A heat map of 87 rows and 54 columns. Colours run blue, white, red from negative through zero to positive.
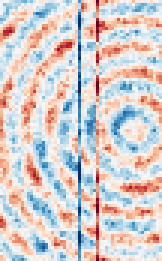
Columns 27 and 33 differ from the columns beside them. On average the colour sits 50% of the way up the scale. Concentric rings centre on the middle right. The histogram is bell-shaped. There is no overall slope.
